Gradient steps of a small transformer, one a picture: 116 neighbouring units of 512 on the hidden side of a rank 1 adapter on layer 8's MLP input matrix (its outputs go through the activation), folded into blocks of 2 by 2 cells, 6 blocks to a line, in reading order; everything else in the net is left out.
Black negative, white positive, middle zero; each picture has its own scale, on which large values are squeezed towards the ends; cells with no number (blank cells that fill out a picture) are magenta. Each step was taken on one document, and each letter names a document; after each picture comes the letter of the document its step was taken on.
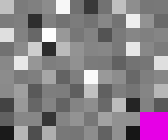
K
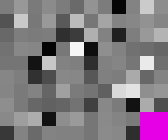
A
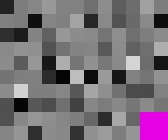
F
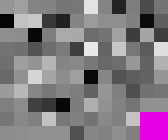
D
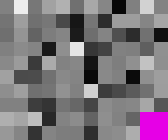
A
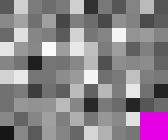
D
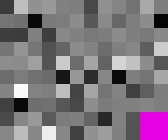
F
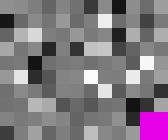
A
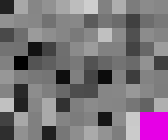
K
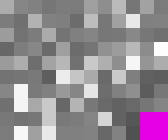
F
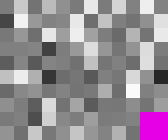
A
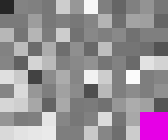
K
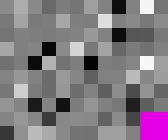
A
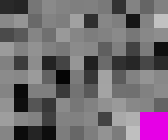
F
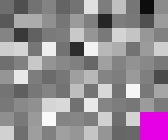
D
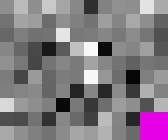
D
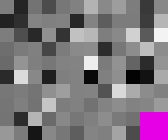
A
